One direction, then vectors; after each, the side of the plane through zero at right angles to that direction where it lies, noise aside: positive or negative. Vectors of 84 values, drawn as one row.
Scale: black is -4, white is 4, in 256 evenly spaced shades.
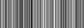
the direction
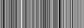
negative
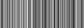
negative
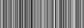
positive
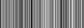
positive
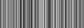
positive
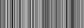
negative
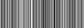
negative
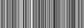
negative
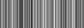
positive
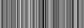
negative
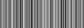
positive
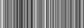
positive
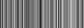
positive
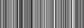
positive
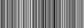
negative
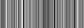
negative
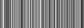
negative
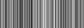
positive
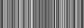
negative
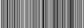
negative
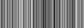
negative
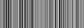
positive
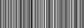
positive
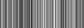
positive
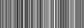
positive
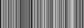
positive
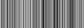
negative
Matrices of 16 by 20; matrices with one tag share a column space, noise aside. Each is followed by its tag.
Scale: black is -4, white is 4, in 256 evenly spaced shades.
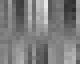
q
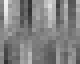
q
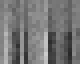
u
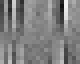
q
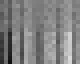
u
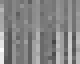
u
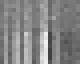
u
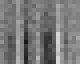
u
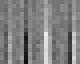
u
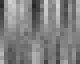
q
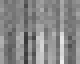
u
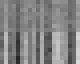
u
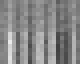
u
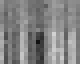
u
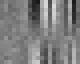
q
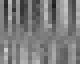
q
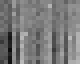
u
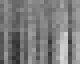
u
